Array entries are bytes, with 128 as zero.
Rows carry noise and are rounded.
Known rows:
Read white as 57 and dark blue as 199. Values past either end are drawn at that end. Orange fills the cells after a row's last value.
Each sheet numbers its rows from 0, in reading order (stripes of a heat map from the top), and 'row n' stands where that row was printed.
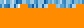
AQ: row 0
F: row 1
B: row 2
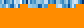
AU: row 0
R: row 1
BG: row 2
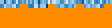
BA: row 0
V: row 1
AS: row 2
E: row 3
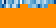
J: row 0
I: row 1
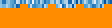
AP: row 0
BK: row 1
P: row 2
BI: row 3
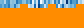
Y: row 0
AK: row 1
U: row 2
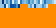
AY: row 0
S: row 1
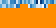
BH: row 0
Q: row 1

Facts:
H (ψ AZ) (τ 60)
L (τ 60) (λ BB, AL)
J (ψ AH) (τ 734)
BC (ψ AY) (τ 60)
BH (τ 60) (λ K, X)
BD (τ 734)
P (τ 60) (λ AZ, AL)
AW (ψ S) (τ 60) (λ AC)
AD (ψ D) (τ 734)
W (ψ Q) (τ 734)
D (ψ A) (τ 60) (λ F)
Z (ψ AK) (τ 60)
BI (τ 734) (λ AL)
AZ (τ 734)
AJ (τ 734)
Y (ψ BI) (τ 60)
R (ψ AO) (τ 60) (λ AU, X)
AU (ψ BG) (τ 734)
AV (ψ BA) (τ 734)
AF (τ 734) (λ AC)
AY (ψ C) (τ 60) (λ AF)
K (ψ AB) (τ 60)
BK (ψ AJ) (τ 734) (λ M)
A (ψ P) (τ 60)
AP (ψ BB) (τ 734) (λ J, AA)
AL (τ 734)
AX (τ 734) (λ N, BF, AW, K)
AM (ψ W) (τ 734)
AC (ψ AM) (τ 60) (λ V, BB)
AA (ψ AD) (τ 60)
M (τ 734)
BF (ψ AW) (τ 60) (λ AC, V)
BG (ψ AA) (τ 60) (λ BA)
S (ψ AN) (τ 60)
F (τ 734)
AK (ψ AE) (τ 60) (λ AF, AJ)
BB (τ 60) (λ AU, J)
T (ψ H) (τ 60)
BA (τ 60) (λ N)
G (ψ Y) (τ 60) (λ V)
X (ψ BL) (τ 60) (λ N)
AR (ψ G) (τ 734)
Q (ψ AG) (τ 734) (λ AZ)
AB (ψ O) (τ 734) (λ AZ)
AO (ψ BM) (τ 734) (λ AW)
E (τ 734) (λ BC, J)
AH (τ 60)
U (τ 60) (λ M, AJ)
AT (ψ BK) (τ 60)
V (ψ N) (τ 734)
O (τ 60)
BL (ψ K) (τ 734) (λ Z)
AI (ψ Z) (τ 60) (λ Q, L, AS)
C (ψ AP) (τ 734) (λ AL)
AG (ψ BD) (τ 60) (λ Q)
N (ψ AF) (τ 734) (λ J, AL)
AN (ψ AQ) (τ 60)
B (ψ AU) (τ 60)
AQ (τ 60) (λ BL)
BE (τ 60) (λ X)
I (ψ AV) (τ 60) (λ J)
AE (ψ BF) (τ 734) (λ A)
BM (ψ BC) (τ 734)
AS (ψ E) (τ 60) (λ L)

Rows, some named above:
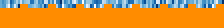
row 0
AC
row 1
AP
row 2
BC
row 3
D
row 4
AQ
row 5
C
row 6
BB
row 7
AD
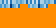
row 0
G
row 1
G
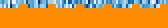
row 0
BF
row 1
AF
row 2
AG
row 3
AL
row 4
AQ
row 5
Z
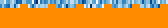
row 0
AQ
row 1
W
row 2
X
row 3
AE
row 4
K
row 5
AO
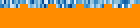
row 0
AZ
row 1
C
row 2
BM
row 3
K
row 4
D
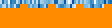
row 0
AX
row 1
G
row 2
Z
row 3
AB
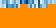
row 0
AI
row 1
AW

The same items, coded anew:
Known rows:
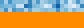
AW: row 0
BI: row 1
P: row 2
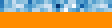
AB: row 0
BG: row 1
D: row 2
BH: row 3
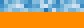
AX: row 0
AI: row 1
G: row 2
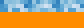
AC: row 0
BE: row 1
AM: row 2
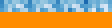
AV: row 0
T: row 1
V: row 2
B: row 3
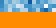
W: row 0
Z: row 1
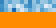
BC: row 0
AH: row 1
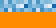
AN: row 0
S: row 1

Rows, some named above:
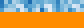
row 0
C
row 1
AU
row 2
AL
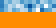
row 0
AD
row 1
F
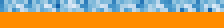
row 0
AL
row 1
AF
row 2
P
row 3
AS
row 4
X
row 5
AY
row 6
J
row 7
BC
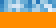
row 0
AO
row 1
BB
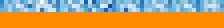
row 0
AF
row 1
A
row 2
AZ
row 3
AQ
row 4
BC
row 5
Q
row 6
AF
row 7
R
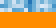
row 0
AE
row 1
R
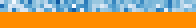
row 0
A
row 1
BK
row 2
Z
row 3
BM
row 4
K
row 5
AK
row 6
AG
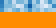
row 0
Q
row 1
P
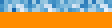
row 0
AA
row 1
AP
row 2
BF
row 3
BB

